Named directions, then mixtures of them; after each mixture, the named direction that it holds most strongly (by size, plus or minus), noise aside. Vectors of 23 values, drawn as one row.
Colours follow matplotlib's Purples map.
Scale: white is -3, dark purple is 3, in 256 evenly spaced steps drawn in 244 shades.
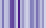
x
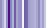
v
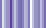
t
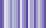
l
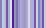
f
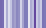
l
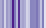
x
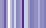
v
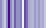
v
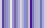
t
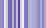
v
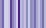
x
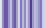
l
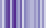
v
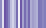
x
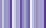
t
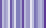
t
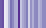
l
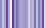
f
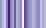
v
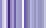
v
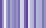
l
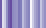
t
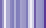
l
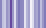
t
